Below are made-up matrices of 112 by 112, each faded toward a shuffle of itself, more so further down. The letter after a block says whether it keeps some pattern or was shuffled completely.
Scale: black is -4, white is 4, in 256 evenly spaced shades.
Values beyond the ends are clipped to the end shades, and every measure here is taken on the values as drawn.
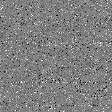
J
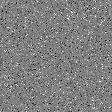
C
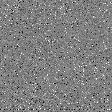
J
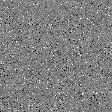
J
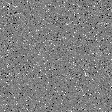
J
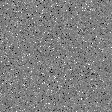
C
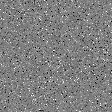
C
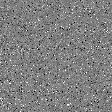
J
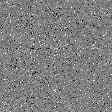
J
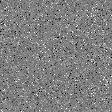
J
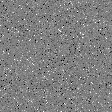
C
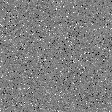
C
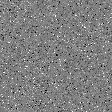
C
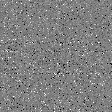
J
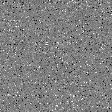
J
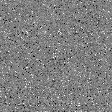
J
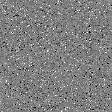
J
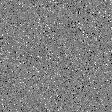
C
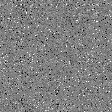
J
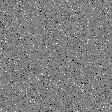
C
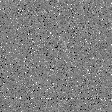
J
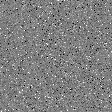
C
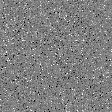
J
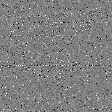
J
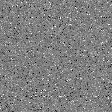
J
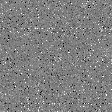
J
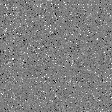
J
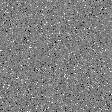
C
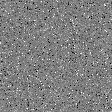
C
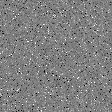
C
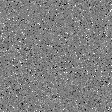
C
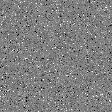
J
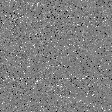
J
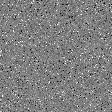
C
